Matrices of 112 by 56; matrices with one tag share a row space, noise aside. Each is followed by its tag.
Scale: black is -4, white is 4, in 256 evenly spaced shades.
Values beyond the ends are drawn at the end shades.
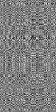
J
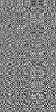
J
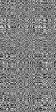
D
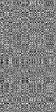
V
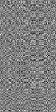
J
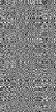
D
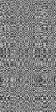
D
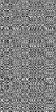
V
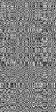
D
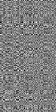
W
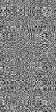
D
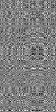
J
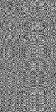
J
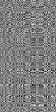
J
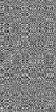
V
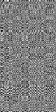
V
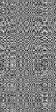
D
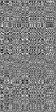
V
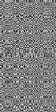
W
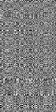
W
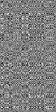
V
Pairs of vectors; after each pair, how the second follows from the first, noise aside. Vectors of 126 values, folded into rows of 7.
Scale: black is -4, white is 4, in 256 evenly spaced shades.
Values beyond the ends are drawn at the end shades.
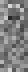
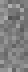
shrunk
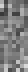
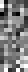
scaled up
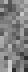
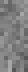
shrunk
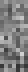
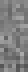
shrunk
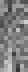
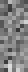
sign-scrambled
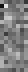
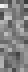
sign-scrambled
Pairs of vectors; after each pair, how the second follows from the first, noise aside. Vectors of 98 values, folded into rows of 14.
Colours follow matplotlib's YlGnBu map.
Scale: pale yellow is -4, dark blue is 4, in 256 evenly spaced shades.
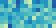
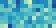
copied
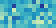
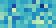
copied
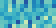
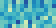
copied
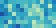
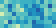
negated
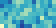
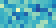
wrapped around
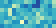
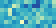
copied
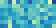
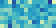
negated
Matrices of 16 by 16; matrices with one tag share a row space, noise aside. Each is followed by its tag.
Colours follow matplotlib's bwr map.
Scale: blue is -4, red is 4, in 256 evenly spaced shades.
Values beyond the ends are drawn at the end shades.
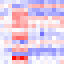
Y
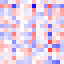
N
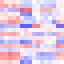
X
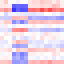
Y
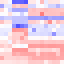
Y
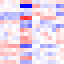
X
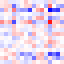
N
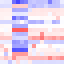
Y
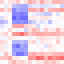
Y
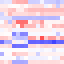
Y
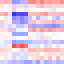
Y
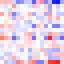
N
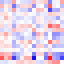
N
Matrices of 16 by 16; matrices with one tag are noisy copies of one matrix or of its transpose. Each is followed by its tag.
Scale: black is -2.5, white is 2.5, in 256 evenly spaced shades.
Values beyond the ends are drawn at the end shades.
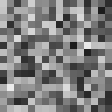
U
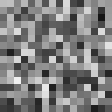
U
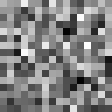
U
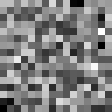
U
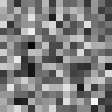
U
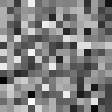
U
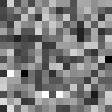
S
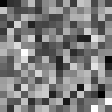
S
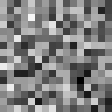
U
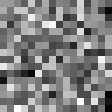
U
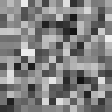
U
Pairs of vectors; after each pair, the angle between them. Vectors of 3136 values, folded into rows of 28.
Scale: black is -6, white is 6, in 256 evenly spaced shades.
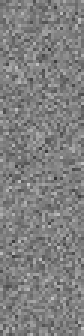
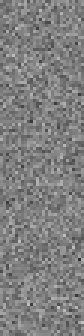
partly aligned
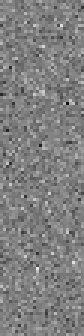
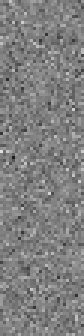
partly aligned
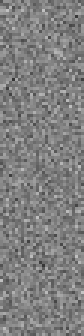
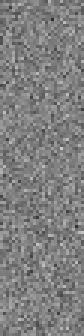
partly opposed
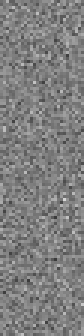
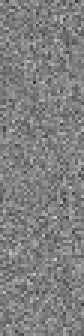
nearly opposite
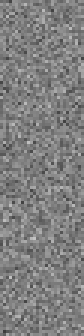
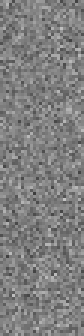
orthogonal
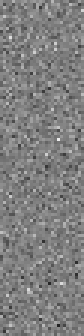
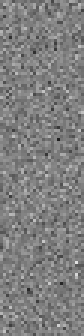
nearly opposite
